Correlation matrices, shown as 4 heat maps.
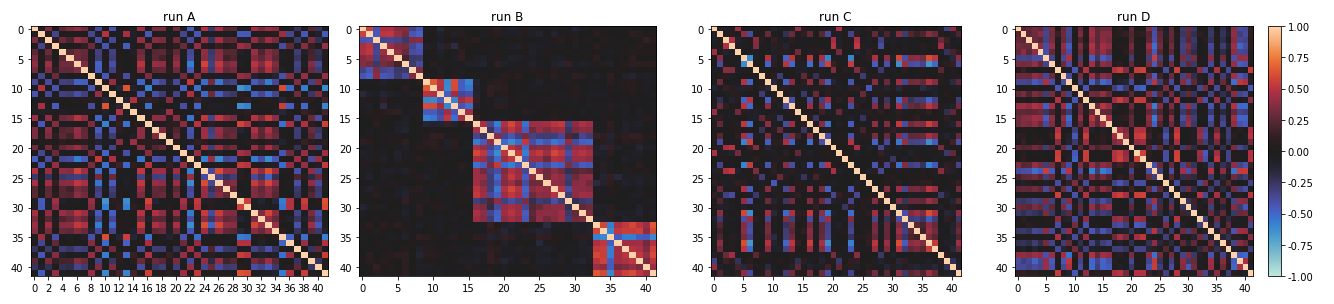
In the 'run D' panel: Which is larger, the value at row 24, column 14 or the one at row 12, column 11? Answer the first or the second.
the second
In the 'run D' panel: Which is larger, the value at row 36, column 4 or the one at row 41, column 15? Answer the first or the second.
the second
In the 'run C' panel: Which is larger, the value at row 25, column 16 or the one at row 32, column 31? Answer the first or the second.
the first
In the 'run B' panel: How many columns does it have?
42
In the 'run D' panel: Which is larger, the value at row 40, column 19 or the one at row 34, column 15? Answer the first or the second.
the first
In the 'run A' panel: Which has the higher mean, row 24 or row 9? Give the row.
24
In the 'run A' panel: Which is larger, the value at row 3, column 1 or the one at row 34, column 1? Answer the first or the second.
the second
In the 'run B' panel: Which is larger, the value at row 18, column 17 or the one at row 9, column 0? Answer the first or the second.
the second
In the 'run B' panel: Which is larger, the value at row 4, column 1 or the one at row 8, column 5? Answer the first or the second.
the first
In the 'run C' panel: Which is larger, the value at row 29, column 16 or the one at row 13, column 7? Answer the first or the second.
the first
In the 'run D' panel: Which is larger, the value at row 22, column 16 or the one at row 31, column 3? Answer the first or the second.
the first
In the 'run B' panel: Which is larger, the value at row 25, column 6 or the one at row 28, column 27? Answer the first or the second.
the second
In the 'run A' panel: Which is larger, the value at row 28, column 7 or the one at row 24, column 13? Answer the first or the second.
the first
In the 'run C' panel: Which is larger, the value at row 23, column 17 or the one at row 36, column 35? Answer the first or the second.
the second
